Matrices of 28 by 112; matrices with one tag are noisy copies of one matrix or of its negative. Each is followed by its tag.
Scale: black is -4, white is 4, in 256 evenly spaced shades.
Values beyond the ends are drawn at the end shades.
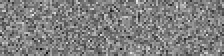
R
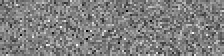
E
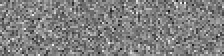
R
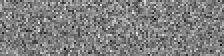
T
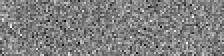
E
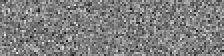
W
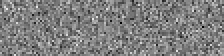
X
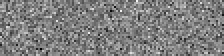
R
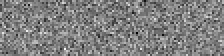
T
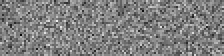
E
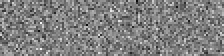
R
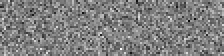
R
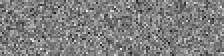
R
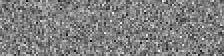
X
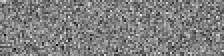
W
